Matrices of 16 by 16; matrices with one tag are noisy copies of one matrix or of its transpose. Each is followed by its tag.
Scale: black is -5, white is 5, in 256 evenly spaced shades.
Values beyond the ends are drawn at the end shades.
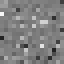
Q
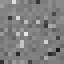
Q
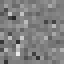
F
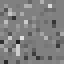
F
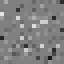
Q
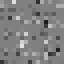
Q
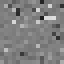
F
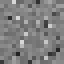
Q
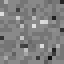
Q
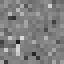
F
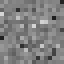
Q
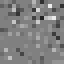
F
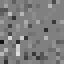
F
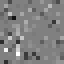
F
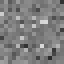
Q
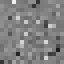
Q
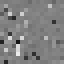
F
